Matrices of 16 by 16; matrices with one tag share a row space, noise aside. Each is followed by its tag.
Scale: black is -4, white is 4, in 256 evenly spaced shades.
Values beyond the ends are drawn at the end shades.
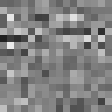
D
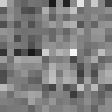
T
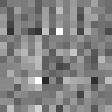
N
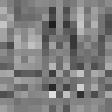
T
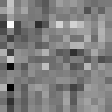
D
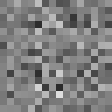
N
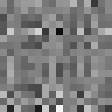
N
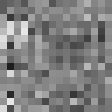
D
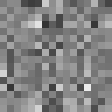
N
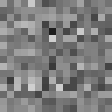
T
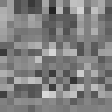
T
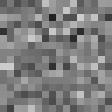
T
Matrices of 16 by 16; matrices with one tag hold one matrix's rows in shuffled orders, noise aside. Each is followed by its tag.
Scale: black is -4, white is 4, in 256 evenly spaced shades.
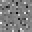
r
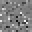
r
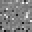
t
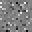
r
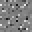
r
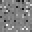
t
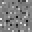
r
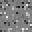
t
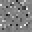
r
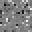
t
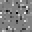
r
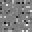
t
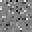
r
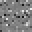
t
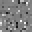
r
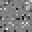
t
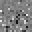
r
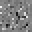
r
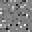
r
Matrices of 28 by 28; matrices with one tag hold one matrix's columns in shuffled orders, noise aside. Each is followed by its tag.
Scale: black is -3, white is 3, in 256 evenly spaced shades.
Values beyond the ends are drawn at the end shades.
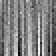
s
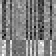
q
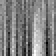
s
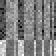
q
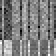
q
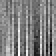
s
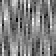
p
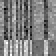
q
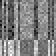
q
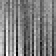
s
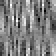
p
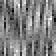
p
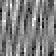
p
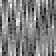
p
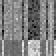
q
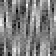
p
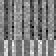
q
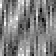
p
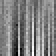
s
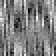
p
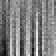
s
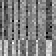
q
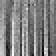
s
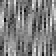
p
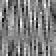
p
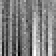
s
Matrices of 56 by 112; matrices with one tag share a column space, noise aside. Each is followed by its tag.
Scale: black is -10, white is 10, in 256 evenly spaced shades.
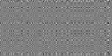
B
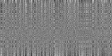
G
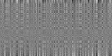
G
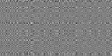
B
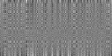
G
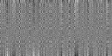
G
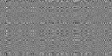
B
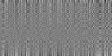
G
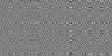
B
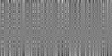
G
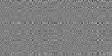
B
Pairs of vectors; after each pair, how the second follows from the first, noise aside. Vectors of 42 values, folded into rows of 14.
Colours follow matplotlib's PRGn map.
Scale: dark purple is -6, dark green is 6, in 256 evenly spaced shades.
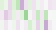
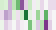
scaled up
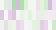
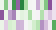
scaled up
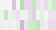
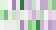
scaled up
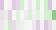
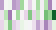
scaled up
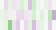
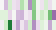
scaled up
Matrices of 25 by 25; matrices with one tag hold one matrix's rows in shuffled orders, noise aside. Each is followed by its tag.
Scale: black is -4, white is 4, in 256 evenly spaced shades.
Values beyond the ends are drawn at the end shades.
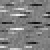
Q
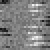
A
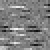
Q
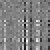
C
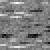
Q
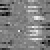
A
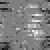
A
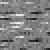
Q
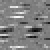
Q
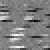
Q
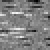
Q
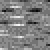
Q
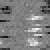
A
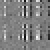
C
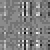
C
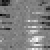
A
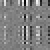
C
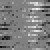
A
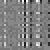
C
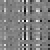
C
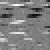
Q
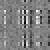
C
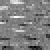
Q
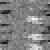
A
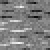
Q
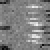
A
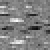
Q
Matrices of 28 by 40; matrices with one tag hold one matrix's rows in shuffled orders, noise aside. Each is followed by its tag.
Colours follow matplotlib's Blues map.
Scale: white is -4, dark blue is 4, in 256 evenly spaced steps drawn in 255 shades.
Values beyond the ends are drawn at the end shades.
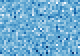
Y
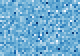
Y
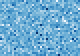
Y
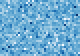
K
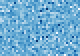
Y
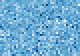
Y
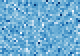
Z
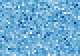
K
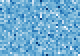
Y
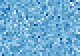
Z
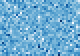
Z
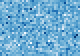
K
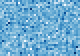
K
